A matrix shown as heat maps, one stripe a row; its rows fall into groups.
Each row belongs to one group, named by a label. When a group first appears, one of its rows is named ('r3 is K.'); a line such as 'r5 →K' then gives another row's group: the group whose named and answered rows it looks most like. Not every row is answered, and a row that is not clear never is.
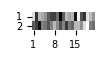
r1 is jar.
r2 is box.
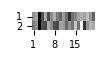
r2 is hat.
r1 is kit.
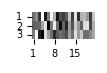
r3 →hat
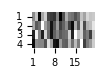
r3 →hat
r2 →jar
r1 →jar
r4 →hat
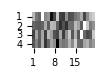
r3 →hat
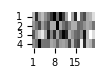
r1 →jar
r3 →jar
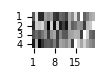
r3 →box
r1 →hat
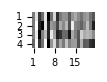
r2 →kit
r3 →kit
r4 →kit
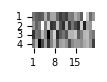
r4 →kit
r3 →box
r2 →jar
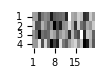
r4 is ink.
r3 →kit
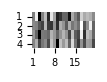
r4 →kit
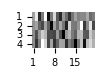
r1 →kit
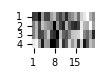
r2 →jar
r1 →box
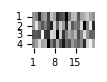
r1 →box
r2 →ink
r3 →box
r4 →jar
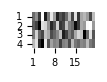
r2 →jar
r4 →kit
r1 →box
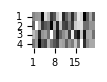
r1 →ink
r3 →kit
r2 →ink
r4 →hat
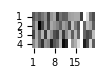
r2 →kit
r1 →box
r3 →hat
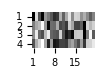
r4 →jar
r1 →hat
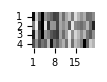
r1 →hat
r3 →hat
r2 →kit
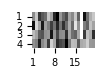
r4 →box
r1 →hat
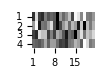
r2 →kit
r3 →jar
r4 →box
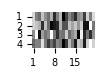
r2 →ink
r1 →jar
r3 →kit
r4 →jar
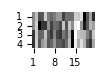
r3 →hat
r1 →ink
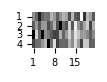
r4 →box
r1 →kit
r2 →box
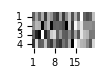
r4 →hat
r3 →box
